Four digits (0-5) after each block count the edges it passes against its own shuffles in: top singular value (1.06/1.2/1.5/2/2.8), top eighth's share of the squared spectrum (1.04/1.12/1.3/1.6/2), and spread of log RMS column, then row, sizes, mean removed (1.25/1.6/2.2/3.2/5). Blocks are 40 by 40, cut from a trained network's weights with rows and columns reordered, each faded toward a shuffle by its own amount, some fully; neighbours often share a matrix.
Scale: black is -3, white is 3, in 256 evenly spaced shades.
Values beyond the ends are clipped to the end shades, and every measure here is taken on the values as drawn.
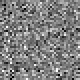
3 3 1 2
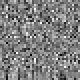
2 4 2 2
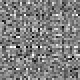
3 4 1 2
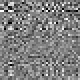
4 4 1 3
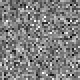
2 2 0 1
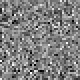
2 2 0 1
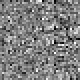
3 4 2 1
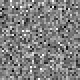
1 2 0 1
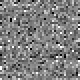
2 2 2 0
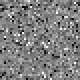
0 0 0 0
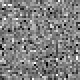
1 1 1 0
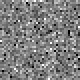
0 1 0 0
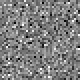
0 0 0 0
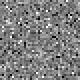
0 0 0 0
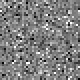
1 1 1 0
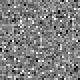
0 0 0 0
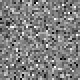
1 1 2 0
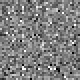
2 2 1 1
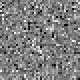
1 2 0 0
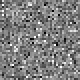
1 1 0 0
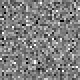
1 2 0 0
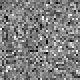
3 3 1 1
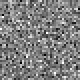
1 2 0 0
